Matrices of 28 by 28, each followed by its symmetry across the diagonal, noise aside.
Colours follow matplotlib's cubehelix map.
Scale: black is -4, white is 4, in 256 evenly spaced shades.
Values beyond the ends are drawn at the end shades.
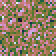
symmetric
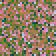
antisymmetric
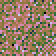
symmetric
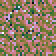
antisymmetric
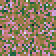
antisymmetric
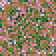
symmetric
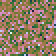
antisymmetric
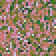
neither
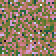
antisymmetric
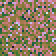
antisymmetric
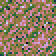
symmetric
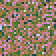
neither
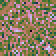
symmetric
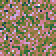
symmetric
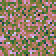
neither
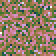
neither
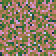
neither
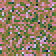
neither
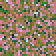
antisymmetric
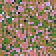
antisymmetric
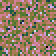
symmetric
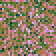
neither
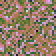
symmetric
